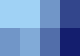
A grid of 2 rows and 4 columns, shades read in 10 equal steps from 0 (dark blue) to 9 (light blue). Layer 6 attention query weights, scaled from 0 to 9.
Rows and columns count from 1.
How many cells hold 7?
1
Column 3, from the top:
6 4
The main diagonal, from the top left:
9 7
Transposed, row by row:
9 6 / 9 7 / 6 4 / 2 0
